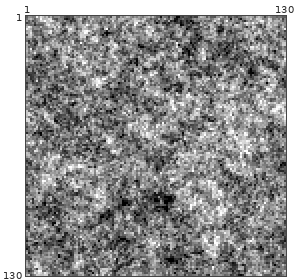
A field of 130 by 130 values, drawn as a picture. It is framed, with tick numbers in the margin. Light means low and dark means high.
There is no overall slope. The ninth with the highest average is the bottom middle. The ninth with the lowest average is the middle right. No row or column stands out. The halves do not mirror each other.
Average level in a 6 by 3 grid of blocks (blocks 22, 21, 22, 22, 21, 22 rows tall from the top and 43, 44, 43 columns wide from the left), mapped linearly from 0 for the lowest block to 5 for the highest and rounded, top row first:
2 4 3 | 3 3 3 | 4 2 0 | 2 2 2 | 4 5 2 | 4 5 3
